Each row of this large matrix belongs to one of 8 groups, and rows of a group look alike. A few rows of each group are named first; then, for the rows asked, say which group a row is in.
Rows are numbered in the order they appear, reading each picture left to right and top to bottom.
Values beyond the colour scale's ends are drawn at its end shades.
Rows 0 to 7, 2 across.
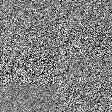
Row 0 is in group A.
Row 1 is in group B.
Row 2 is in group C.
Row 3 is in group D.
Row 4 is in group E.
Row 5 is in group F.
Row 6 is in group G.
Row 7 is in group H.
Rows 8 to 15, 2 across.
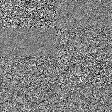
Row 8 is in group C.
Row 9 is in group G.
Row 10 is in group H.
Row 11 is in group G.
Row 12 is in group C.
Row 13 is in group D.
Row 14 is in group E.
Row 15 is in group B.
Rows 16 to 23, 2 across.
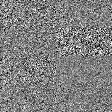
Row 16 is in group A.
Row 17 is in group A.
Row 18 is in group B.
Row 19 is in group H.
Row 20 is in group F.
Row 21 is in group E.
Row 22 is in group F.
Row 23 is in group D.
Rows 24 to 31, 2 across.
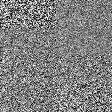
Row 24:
B
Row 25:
D
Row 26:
B
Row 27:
A
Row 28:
F
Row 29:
G
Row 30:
G
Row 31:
C
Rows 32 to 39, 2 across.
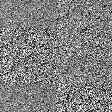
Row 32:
C
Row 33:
F
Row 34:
F
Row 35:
C
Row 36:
A
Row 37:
D
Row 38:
D
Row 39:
F
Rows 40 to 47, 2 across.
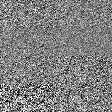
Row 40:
A
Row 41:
A
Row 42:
F
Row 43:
B
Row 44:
C
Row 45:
D
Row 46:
E
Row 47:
E
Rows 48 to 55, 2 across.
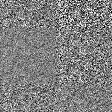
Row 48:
D
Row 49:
A
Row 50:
E
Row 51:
E
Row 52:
H
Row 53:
B
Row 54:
A
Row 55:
G
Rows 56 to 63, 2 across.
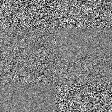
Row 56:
G
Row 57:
C
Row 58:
H
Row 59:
C
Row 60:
H
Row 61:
C
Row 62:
A
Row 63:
A
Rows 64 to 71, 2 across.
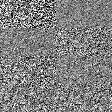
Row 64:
G
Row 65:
D
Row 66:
H
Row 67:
G
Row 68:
C
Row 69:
C
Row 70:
H
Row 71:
H
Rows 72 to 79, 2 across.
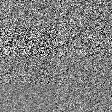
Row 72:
A
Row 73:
B
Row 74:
D
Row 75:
F
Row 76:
D
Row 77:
B
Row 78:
A
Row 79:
H
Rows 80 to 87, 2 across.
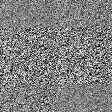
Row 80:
G
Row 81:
D
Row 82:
C
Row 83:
D
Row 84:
B
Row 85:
G
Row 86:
D
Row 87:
G
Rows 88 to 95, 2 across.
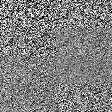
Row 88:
E
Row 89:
B
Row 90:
D
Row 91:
D
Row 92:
C
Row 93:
D
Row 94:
G
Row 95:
A
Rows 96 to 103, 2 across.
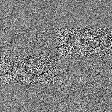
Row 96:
A
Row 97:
G
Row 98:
B
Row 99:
A
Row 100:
E
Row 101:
F
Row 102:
C
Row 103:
D
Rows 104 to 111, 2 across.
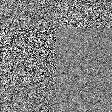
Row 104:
H
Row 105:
C
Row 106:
B
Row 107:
C
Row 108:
F
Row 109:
E
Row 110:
B
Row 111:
E
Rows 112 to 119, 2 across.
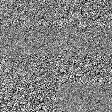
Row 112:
H
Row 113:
E
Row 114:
E
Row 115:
C
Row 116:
G
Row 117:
H
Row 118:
H
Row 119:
F
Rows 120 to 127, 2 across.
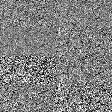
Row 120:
H
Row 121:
C
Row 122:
E
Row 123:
F
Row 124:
D
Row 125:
E
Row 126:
A
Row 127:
F
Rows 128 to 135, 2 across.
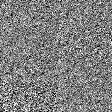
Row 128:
G
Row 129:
B
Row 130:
D
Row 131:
H
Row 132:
E
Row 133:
G
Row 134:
A
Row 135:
F
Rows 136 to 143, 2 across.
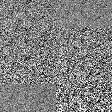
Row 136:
E
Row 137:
E
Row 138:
D
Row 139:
E
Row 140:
C
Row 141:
G
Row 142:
D
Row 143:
E
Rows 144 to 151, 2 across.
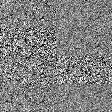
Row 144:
F
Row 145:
E
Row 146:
E
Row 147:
H
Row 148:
C
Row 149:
F
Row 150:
E
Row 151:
A
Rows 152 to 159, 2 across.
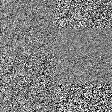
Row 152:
F
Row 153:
D
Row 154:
E
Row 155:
G
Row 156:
D
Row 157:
G
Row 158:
G
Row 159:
B
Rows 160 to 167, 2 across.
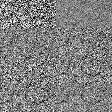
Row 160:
G
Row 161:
C
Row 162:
B
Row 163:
D
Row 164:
C
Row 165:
E
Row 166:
E
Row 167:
E
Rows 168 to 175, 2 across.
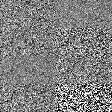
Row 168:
C
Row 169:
C
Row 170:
F
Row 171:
D
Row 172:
F
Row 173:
G
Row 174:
A
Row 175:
C
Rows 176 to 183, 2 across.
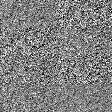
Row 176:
H
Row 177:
A
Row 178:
E
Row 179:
C
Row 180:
D
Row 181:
G
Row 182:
A
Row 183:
G
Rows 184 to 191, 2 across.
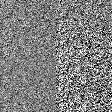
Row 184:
D
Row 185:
B
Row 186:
A
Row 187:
F
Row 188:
B
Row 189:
A
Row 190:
B
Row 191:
A
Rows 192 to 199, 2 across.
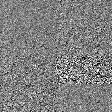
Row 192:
A
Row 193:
B
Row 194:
F
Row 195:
H
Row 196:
A
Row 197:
C
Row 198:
C
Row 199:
F
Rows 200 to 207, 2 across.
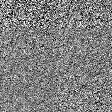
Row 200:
D
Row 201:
F
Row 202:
F
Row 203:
A
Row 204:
B
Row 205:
H
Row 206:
E
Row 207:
C
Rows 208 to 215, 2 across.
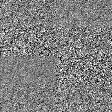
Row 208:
G
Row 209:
E
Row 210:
B
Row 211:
H
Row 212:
H
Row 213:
B
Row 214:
H
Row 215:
F
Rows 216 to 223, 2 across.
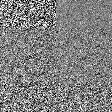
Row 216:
H
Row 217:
F
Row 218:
G
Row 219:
F
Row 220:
E
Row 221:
C
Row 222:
B
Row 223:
A
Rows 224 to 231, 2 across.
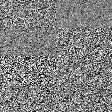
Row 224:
A
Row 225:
E
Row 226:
B
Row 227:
H
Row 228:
C
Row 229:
H
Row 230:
G
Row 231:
D
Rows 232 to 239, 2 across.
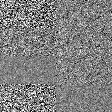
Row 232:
D
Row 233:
E
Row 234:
A
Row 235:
F
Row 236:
E
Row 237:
G
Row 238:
C
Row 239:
B
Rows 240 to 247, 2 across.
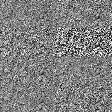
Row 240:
D
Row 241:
H
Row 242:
F
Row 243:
H
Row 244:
H
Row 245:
A
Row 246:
H
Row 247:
B
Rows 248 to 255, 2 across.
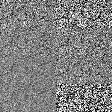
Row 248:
F
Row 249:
E
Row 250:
D
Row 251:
D
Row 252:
A
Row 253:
F
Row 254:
A
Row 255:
B
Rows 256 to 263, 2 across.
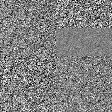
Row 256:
D
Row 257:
H
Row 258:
H
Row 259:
H
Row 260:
B
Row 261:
C
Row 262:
E
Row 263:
E
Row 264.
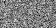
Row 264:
B
